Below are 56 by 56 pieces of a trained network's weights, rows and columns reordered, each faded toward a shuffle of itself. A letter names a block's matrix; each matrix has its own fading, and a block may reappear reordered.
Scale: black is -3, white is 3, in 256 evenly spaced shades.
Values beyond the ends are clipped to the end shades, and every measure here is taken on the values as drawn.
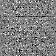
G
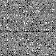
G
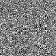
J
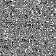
G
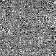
G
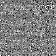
G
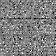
G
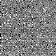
G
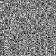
J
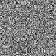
J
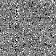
G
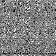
G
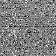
G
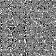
G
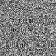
J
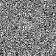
J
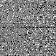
G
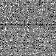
G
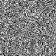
J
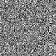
J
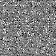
G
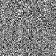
J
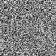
J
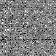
G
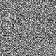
J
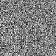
J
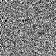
J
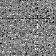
G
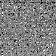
G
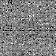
G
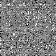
G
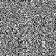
J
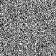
J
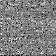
G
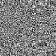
J
